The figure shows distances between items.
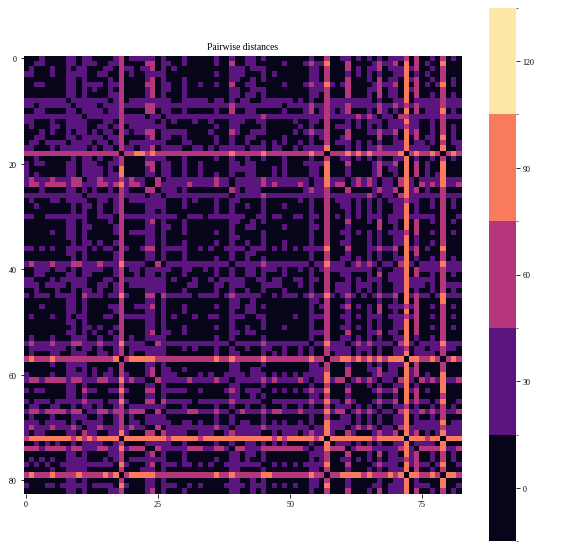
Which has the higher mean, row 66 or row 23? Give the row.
23
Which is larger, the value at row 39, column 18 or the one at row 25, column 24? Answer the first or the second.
the first
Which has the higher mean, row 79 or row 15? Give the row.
79
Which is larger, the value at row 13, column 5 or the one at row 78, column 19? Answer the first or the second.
the first
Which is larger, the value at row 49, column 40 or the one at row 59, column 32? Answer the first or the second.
the first
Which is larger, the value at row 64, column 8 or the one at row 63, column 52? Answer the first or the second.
the first
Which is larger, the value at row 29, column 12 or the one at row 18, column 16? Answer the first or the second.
the second
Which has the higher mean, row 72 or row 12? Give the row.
72
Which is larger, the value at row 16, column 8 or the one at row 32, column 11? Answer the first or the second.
the second
